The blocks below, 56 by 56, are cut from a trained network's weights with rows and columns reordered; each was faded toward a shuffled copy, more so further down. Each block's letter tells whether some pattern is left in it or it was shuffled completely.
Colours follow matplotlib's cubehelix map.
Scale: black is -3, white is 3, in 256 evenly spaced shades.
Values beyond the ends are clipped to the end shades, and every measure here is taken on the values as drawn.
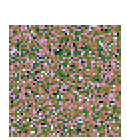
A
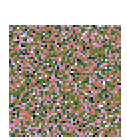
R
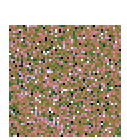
R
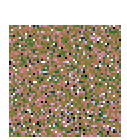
R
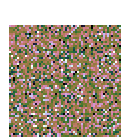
A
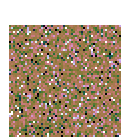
R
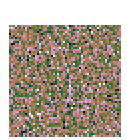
A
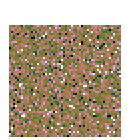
R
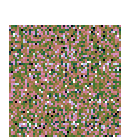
A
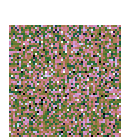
R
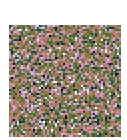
R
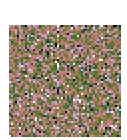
A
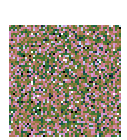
R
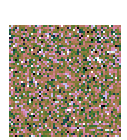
A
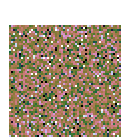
R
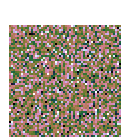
A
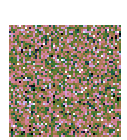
A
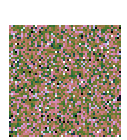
R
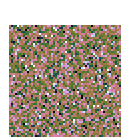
R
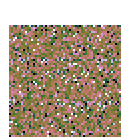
A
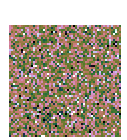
A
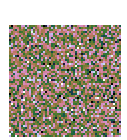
A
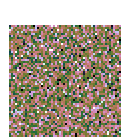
R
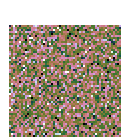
R
